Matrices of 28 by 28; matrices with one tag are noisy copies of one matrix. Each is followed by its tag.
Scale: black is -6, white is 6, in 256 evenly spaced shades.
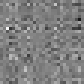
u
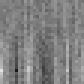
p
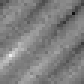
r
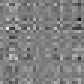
u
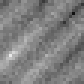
r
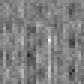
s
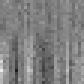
p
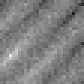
r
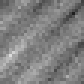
r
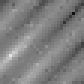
r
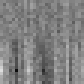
p
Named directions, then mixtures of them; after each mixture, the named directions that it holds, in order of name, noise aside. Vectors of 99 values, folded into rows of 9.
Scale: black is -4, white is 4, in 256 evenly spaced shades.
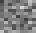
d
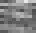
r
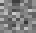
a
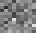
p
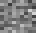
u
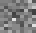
p, u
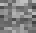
r, u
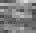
r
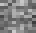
r, u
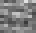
a, r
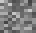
a, d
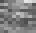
d, r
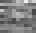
r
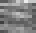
r
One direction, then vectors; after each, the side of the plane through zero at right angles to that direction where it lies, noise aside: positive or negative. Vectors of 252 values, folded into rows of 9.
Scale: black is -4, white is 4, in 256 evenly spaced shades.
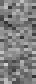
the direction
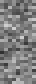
negative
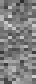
negative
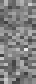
positive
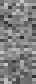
positive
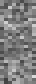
negative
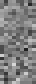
negative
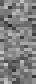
positive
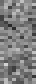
positive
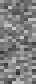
negative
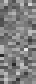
positive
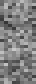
positive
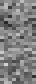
positive
